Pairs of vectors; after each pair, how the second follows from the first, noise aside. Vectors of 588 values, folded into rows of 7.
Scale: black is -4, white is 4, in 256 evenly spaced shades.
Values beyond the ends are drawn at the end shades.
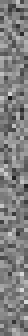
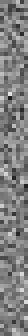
copied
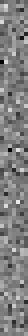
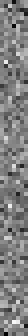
shuffled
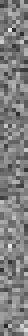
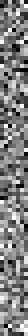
scaled up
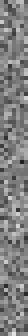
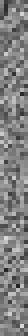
shuffled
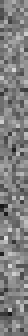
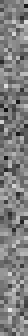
shuffled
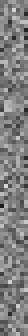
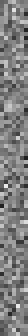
copied
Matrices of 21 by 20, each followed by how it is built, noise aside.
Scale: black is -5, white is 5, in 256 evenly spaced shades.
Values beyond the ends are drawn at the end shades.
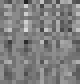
low rank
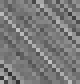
Toeplitz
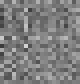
low rank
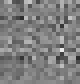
low rank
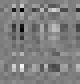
low rank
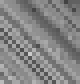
Toeplitz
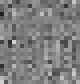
low rank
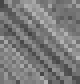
Toeplitz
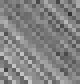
Toeplitz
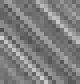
Toeplitz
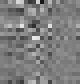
low rank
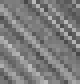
Toeplitz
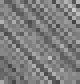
Toeplitz
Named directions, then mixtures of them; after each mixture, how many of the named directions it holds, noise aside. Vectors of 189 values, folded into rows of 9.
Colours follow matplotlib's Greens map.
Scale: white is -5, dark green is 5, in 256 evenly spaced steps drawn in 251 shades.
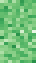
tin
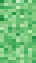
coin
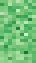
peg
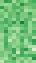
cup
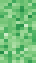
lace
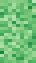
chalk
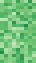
two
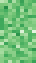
one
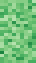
one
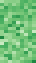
three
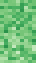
three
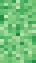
three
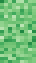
three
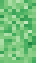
three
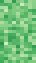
three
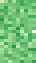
one
